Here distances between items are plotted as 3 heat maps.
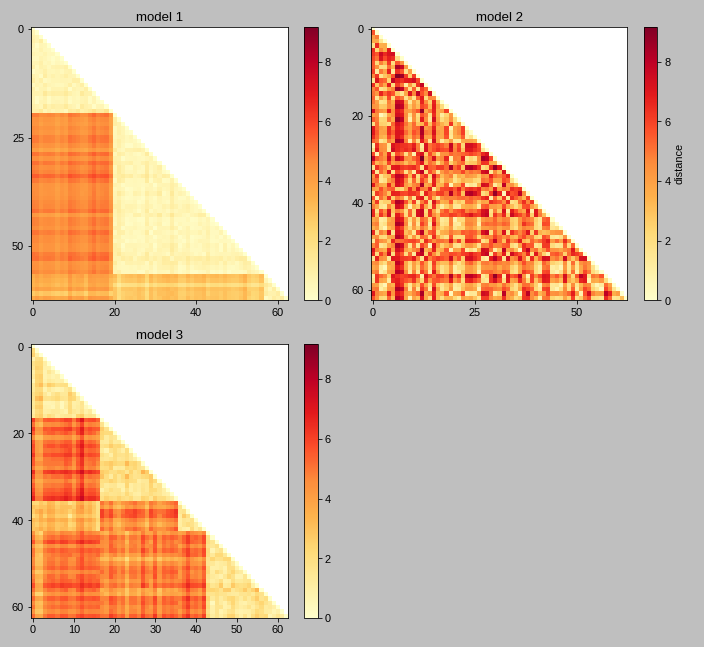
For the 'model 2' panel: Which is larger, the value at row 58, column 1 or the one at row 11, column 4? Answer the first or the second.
the first
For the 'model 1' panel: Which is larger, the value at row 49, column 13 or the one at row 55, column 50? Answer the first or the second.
the first
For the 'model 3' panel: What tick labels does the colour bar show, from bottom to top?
0, 2, 4, 6, 8
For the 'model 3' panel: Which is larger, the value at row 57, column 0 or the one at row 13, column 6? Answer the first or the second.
the first
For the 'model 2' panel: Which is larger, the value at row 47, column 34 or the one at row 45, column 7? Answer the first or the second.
the second
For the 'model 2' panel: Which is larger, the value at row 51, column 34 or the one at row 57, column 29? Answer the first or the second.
the second
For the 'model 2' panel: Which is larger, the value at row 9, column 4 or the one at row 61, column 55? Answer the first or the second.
the first
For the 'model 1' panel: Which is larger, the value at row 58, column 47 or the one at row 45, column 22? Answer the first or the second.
the first
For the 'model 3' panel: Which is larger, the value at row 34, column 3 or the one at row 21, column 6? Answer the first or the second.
the first
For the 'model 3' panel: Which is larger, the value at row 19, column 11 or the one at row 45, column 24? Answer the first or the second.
the first
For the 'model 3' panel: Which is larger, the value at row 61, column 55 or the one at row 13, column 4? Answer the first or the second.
the first
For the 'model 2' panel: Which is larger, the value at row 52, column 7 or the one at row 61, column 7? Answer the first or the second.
the second
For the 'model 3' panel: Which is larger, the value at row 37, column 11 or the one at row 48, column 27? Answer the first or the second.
the second
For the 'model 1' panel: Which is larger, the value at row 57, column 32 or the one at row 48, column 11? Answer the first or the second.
the second
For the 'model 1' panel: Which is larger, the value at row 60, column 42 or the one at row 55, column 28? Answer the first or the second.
the first
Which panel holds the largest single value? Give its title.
model 2
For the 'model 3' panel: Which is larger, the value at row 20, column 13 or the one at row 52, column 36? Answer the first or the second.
the first
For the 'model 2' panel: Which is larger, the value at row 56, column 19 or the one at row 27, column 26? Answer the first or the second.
the second
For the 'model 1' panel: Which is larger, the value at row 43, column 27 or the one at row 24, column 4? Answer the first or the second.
the second
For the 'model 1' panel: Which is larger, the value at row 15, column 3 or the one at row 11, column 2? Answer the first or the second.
the first
